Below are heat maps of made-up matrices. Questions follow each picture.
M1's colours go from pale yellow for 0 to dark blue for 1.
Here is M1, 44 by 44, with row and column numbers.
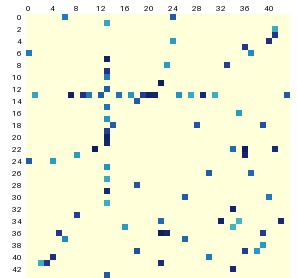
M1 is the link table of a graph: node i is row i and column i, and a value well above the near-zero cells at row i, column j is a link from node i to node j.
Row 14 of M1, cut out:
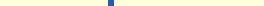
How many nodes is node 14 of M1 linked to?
1
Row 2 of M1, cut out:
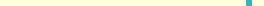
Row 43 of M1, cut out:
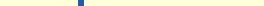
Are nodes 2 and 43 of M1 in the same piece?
no
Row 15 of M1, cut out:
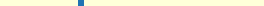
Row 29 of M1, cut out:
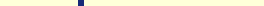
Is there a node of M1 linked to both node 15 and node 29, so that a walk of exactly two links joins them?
yes
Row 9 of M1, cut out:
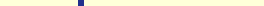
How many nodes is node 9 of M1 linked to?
1
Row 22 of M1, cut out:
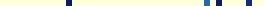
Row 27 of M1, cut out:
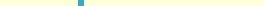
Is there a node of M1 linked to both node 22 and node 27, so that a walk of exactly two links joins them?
no
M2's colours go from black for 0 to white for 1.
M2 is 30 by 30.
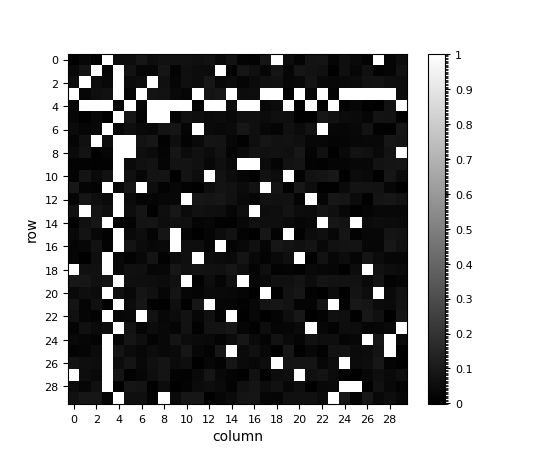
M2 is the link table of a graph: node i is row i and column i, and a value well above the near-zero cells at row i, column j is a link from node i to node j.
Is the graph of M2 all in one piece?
yes
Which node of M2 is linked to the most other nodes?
node 4
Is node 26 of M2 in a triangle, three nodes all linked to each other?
yes
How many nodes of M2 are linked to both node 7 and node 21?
1
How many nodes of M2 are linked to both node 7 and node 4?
2
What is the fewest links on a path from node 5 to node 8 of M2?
1
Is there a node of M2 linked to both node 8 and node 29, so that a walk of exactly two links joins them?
yes
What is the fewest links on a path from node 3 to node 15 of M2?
2
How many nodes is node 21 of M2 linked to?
3
